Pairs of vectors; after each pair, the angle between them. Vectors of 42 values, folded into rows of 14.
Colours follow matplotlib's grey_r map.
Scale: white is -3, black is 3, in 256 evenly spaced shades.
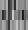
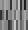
orthogonal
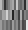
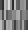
partly opposed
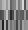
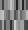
partly opposed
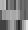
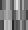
orthogonal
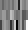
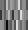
partly opposed
